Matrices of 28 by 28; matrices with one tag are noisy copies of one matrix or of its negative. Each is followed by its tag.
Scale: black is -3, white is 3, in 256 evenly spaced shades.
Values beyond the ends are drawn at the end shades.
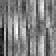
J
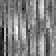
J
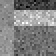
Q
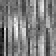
J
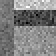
Q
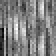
J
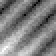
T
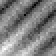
T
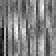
J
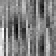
J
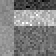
Q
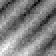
T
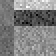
Q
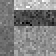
Q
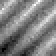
T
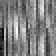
J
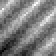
T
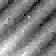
T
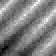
T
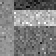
Q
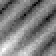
T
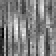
J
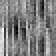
J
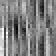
J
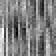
J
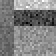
Q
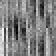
J
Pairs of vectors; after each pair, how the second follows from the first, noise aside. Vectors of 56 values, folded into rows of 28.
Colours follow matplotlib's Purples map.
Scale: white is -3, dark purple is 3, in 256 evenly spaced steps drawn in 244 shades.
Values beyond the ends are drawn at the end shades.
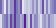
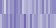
shrunk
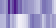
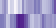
negated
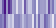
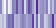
negated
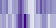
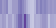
shrunk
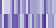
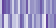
negated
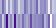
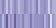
shrunk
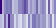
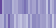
shrunk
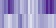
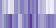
negated
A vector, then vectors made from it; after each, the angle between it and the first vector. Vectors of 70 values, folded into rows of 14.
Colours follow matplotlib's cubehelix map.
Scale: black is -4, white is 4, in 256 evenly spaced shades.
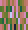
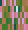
partly aligned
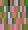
orthogonal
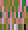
partly opposed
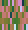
partly opposed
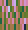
orthogonal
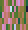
partly opposed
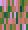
partly aligned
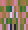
nearly parallel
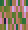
orthogonal
